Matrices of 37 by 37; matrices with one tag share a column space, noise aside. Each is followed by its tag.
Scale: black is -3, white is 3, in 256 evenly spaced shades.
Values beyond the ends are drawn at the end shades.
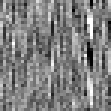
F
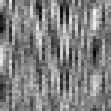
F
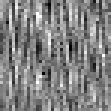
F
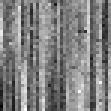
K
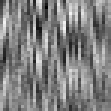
F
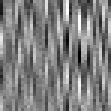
F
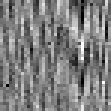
F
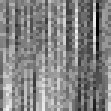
K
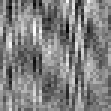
F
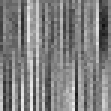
K
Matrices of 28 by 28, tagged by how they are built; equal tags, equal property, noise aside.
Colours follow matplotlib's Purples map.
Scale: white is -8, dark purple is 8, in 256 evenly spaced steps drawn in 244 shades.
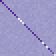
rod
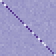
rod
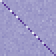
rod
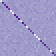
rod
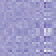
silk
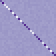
rod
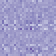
silk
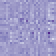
silk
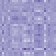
silk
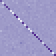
rod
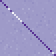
rod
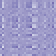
silk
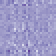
silk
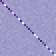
rod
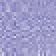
silk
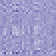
silk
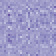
silk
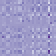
silk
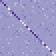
rod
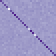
rod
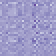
silk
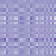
silk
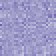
silk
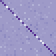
rod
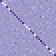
rod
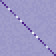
rod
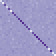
rod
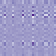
silk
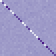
rod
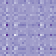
silk
